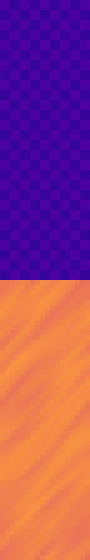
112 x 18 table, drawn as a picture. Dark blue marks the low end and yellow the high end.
It is made of 2 by 1 panels. Panel 1,1: very low, checkered, faint in contrast. Panel 2,1: high, slanting up to the right, faint in contrast.
